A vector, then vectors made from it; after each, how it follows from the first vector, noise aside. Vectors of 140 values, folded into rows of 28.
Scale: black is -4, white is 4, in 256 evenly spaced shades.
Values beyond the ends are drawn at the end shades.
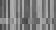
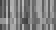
copied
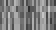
reversed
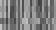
negated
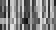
scaled up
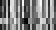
scaled up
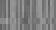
shrunk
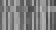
reversed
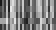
scaled up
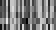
scaled up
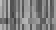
negated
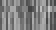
reversed
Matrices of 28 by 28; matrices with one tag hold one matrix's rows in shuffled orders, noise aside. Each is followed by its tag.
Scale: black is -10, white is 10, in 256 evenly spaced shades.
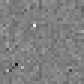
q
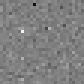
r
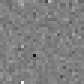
r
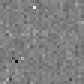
q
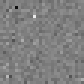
q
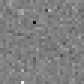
r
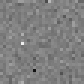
r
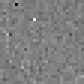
q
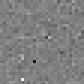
r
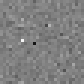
r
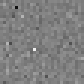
q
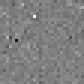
q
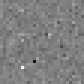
r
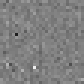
q
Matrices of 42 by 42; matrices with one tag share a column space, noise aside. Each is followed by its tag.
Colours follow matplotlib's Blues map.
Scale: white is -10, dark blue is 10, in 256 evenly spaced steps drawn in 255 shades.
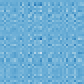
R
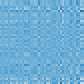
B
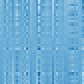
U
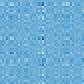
R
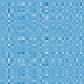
R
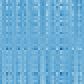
U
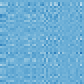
R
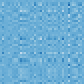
R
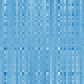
U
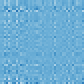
B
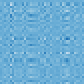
R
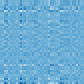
B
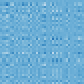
R
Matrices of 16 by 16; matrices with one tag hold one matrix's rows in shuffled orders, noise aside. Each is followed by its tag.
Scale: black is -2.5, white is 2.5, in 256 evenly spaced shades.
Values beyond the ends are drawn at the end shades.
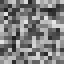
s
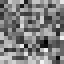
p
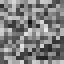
p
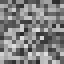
p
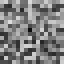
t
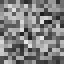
p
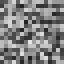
p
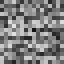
p
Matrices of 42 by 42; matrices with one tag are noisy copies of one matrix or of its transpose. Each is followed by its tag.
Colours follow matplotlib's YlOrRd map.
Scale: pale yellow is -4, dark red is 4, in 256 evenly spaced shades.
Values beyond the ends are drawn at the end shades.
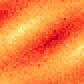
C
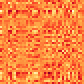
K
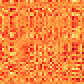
K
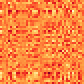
K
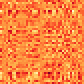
K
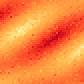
C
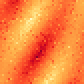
C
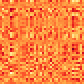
K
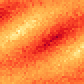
C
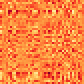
K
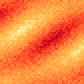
C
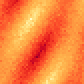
C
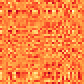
K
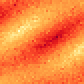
C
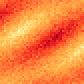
C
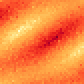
C
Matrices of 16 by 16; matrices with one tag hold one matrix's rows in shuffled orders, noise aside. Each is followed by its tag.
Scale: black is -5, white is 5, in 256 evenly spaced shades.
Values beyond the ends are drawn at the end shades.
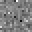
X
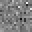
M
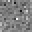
X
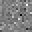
M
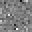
X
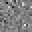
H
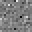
X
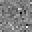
M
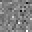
M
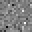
H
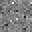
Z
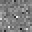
X
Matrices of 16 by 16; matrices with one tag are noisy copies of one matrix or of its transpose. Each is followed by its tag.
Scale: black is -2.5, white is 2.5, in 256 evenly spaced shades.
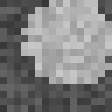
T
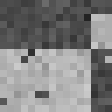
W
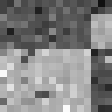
W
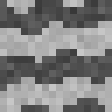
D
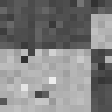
W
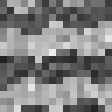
D
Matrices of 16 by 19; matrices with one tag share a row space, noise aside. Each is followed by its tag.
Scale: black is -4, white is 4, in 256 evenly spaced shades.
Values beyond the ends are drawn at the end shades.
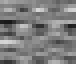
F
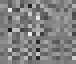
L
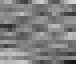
F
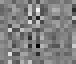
L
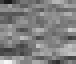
F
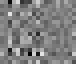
L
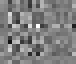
L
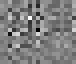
L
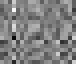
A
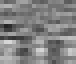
F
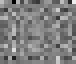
A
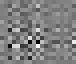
L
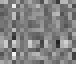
A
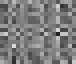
A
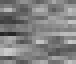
F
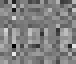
A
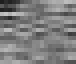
F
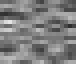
F
